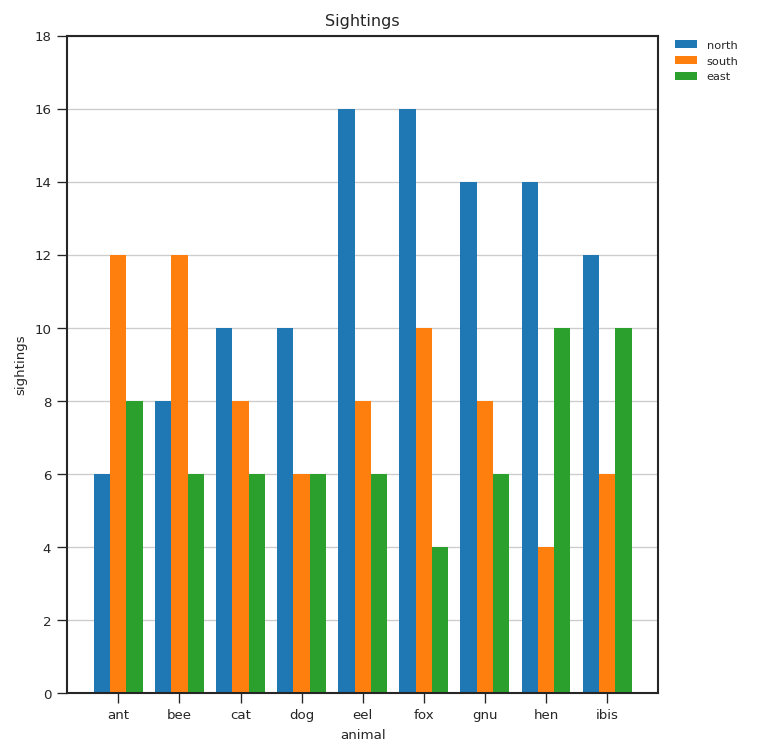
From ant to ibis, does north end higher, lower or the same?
higher
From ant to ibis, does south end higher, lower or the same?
lower
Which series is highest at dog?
north
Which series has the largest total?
north
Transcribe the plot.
Title: Sightings
x-axis: animal, ticks ant bee cat dog eel fox gnu hen ibis
y-axis: sightings, ticks 0 2 4 6 8 10 12 14 16 18
Legend: north, south, east
Values:
north: 6 8 10 10 16 16 14 14 12
south: 12 12 8 6 8 10 8 4 6
east: 8 6 6 6 6 4 6 10 10
